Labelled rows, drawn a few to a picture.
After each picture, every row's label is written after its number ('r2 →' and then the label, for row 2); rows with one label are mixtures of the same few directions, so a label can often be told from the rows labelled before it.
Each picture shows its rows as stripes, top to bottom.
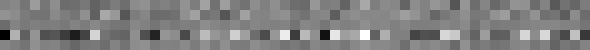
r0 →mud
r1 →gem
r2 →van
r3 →van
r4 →mud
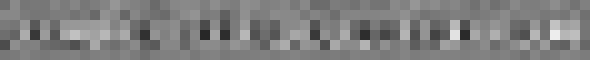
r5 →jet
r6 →gem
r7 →mud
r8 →mud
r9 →van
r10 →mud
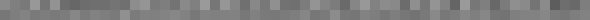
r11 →mud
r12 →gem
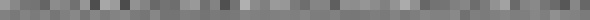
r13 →gem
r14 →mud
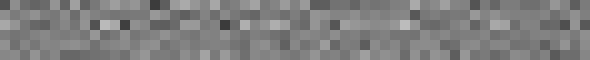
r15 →jet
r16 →jet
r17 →gem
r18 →gem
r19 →van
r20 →mud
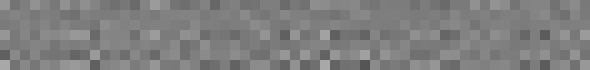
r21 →jet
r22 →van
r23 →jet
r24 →van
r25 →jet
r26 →van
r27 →van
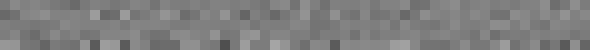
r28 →van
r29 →gem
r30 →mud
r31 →jet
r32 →gem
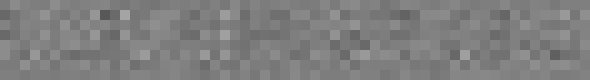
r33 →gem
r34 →gem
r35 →jet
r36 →gem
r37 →van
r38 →mud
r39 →mud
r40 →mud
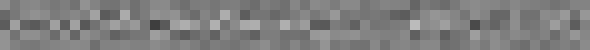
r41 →jet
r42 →gem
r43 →jet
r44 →jet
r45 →van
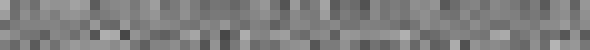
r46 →van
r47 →van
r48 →gem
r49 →gem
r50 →mud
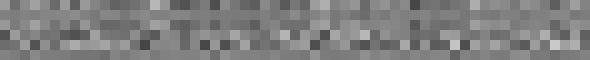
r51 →jet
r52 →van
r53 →jet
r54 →van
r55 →mud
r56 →mud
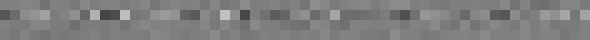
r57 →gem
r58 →gem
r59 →mud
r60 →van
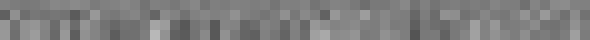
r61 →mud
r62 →van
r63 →jet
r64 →jet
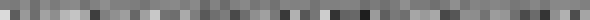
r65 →mud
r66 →van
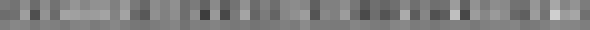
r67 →mud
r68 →mud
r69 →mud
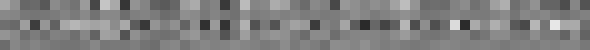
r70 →gem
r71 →gem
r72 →mud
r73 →gem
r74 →van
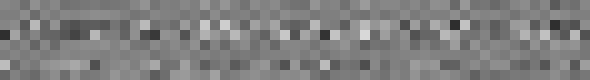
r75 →mud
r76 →mud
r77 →mud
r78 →van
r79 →mud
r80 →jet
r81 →van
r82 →jet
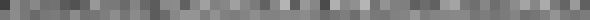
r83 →van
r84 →jet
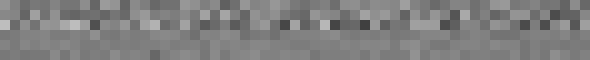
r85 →gem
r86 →mud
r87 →van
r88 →gem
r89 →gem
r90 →jet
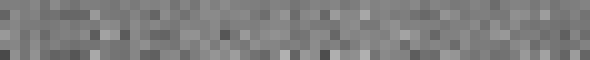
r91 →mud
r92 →van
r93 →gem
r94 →gem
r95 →mud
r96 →van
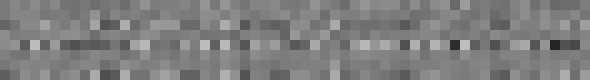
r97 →mud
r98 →van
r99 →gem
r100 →van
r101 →mud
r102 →mud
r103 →gem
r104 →gem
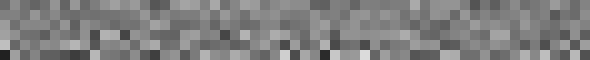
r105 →jet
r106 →mud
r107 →jet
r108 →gem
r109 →van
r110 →van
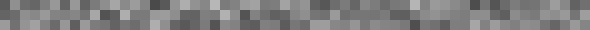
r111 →jet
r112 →gem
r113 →jet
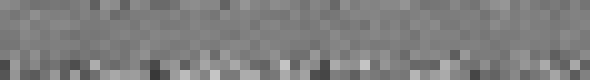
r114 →gem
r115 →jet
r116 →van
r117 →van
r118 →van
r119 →mud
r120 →van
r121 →jet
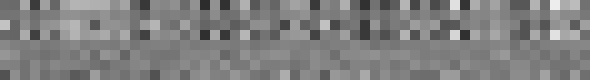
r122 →mud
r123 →mud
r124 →van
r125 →mud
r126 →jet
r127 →gem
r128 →mud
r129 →van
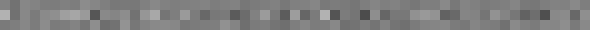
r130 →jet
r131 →van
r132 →gem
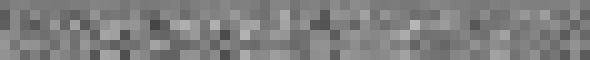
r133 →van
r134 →van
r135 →jet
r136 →gem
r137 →jet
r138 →gem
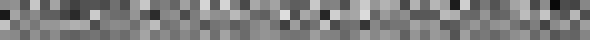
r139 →mud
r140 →van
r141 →van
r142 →mud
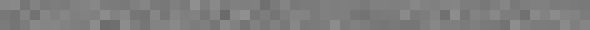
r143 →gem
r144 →mud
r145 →gem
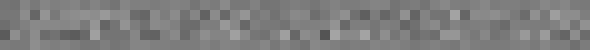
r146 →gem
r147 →mud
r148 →gem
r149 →van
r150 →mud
